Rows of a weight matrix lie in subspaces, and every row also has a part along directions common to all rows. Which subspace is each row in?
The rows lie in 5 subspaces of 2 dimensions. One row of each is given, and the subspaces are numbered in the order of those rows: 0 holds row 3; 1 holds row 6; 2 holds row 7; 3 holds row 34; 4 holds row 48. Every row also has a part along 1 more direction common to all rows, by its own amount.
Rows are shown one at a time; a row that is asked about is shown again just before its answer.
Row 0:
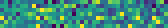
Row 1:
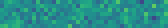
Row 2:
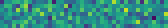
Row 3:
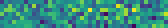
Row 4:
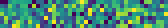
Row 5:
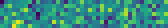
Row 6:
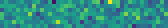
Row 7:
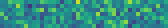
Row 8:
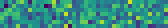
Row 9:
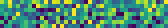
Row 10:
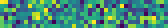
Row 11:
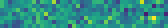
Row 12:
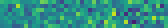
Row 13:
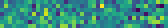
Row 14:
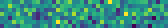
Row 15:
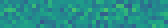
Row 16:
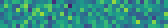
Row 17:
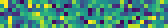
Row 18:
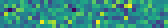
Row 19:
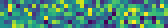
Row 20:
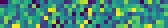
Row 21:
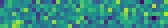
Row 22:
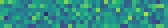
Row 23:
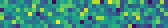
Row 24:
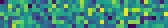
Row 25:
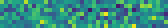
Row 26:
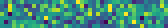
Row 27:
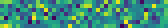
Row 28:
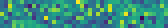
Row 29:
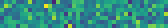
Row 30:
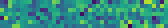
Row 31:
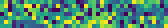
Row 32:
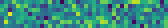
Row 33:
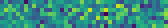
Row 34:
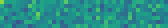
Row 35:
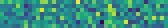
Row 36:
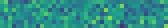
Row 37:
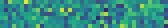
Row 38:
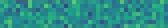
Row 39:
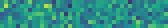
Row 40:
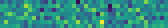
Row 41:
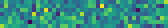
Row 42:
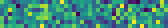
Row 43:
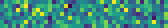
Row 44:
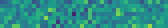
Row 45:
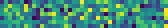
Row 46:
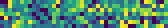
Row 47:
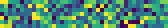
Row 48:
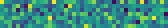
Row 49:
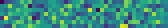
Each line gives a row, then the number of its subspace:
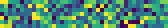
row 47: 3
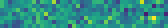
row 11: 3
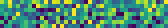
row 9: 1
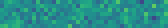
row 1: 3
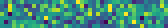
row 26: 2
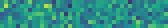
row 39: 4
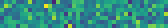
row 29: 4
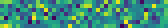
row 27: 3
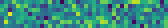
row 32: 2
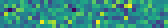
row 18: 0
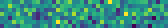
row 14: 1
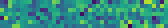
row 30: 1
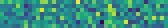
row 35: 2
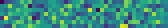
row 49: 3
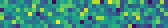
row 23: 1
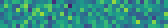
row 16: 4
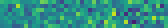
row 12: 2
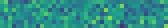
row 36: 0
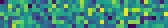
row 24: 4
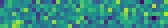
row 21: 3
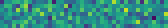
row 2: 4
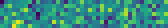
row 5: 3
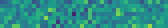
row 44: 1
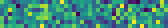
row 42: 2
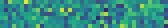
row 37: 0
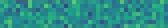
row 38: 4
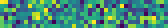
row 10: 0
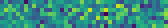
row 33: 0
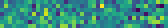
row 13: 3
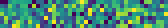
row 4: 1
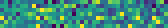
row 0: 1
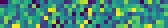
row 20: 1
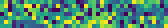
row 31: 2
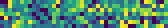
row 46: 1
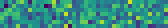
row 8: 4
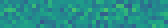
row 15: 0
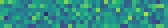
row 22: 3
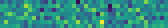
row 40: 2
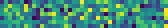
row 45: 0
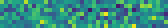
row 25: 0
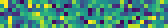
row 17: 4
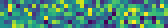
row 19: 2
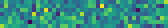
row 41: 3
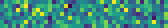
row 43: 4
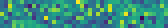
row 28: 2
